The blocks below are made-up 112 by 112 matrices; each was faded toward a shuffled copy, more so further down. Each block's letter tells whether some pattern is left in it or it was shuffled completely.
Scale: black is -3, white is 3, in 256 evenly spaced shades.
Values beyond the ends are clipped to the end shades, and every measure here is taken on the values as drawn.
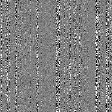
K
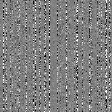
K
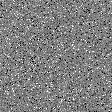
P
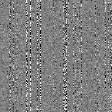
K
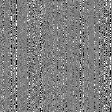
K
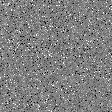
P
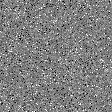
P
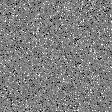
P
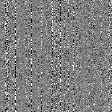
K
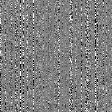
K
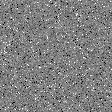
P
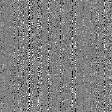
K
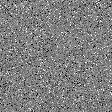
P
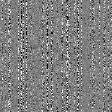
K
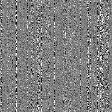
K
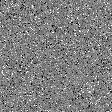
P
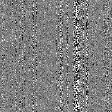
K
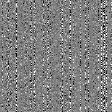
K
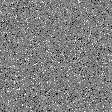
P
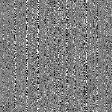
K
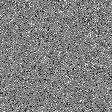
P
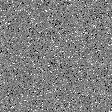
P
